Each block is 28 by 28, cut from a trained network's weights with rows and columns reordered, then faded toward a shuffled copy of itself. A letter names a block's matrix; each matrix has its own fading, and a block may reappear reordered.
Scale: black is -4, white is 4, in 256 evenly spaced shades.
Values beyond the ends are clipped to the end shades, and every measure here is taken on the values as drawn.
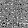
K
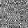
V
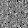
K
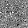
K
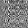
V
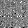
K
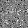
K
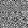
V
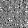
K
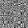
V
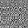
V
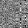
V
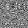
V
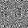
V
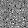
K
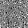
K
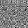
V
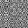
V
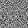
V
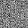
V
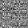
V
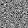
V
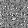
K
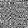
V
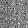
K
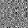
V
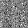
K
